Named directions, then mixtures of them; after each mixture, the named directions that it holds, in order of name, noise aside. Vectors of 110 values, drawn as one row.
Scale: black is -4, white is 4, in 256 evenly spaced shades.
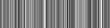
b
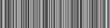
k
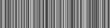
b, k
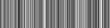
b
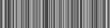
k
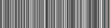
b, k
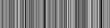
b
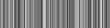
b, k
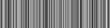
k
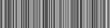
k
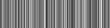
b, k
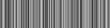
k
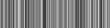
b, k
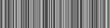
k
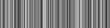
b, k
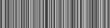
b, k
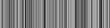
b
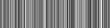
b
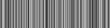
b, k
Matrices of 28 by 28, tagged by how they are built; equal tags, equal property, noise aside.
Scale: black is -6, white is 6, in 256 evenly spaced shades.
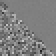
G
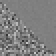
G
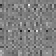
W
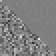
G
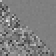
G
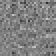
W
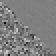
G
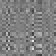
W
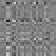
W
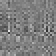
W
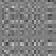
W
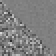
G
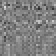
W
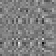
W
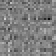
W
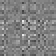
W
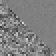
G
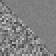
G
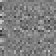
W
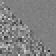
G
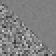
G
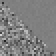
G
